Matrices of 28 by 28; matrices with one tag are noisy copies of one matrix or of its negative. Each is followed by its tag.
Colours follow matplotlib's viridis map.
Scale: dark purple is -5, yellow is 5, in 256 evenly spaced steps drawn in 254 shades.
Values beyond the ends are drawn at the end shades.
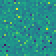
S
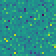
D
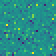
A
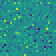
S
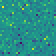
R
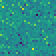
R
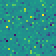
D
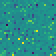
A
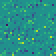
A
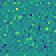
S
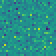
S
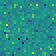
A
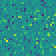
D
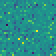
A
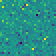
R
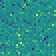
R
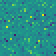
D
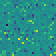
A
